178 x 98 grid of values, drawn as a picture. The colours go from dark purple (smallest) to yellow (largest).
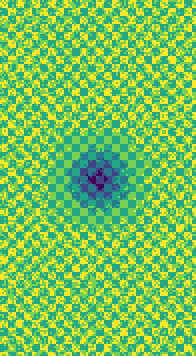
The ninth with the lowest average is the centre. There is no overall slope. One dip sinks in the centre. The centre is the calmest part.
